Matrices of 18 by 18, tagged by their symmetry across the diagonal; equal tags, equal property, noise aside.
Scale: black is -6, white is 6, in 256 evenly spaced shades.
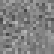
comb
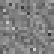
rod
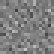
rod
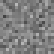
rod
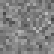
comb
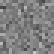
comb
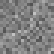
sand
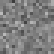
rod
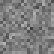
sand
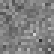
sand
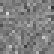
comb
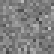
comb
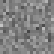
comb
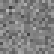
rod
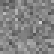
comb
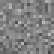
comb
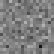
comb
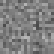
rod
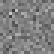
rod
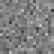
rod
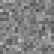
comb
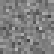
rod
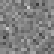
sand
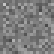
sand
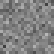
sand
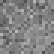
sand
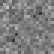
sand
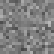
rod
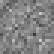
sand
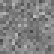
sand
